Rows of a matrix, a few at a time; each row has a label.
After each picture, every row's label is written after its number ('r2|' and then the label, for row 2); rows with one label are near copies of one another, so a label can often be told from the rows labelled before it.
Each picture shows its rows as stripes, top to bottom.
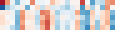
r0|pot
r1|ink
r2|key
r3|key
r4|key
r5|key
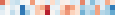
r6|pot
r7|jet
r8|jet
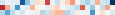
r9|jet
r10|pot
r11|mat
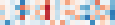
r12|jet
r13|key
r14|jet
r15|key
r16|mat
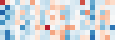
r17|pot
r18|mat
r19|ink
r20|mat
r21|ink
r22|jet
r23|mat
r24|mat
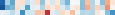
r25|ink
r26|ink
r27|jet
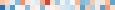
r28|key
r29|ink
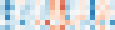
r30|mat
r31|mat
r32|mat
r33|mat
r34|jet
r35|mat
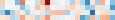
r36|key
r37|jet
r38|mat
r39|key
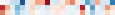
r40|jet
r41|pot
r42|pot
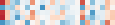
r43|pot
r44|ink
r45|pot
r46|pot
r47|ink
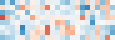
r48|ink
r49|key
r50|ink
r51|pot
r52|mat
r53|jet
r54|jet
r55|ink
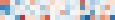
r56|pot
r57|ink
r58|mat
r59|key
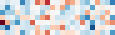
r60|jet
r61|mat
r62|ink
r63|key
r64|pot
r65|mat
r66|jet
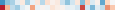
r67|ink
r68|pot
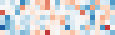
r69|jet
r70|key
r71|pot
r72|mat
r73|mat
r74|ink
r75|jet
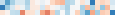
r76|mat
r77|ink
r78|key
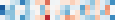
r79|jet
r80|ink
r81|ink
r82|jet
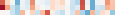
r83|pot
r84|pot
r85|key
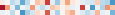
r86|jet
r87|pot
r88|jet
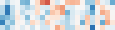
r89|jet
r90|mat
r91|mat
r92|ink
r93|ink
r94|mat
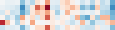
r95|jet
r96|jet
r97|jet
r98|key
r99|pot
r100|jet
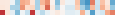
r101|key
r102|key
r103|pot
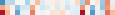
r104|ink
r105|pot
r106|pot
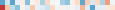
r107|ink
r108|pot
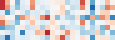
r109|pot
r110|pot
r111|mat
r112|key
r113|pot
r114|ink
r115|jet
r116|mat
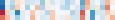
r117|ink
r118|ink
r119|pot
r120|pot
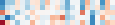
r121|ink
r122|ink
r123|pot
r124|mat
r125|pot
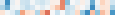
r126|mat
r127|mat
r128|key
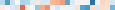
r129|mat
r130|key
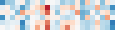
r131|ink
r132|jet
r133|key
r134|ink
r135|jet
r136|jet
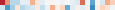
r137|pot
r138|mat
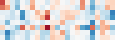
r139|pot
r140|pot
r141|jet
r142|jet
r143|mat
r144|key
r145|mat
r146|mat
